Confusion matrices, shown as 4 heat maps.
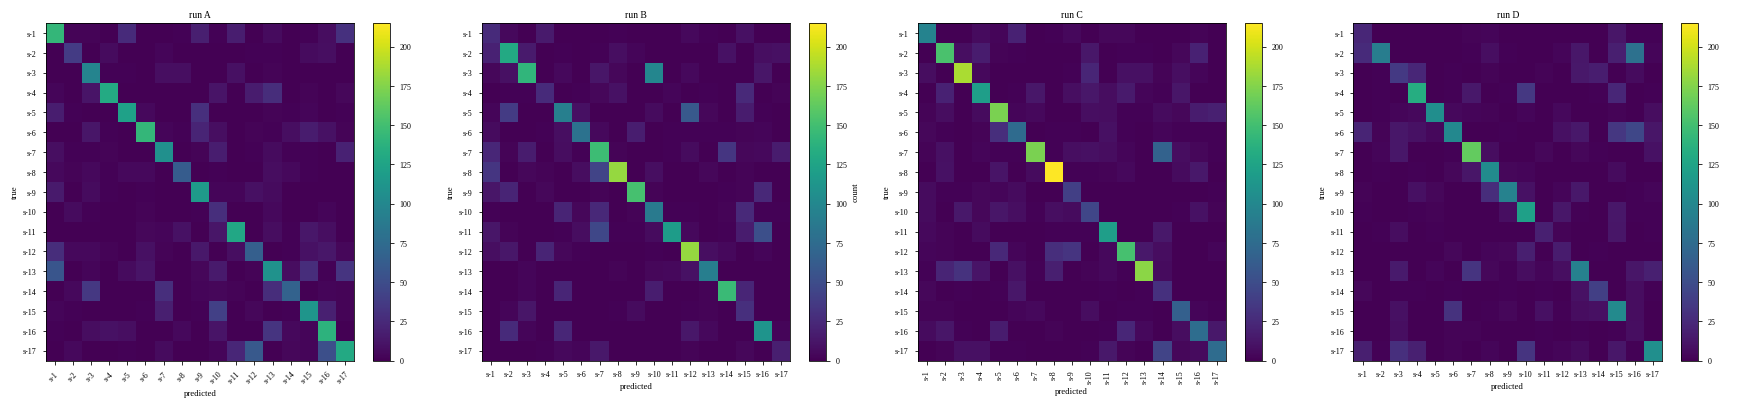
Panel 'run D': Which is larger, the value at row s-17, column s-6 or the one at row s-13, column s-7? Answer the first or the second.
the second
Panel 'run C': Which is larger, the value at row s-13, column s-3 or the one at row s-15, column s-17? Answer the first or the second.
the first
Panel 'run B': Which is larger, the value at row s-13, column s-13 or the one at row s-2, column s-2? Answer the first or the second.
the second
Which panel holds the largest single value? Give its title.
run C
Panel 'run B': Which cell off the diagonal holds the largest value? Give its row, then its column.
s-3, s-10
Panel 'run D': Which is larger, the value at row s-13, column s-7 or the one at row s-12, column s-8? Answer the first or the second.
the first
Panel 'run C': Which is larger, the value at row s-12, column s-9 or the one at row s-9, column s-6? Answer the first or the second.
the first
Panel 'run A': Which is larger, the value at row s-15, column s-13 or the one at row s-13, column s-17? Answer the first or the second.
the second
